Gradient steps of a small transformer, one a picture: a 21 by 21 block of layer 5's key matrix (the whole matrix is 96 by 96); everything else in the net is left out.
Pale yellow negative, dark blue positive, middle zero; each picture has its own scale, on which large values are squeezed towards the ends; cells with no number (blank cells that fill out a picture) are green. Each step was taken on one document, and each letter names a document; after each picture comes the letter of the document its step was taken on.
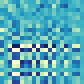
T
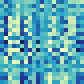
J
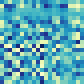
T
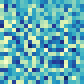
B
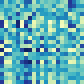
J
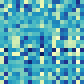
J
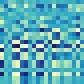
T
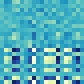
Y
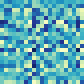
B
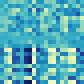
Y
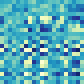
B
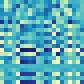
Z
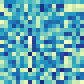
B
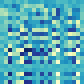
Z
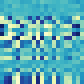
T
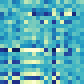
Z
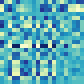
T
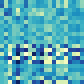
J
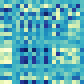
Z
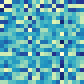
B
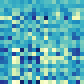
Y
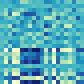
Z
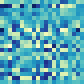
T
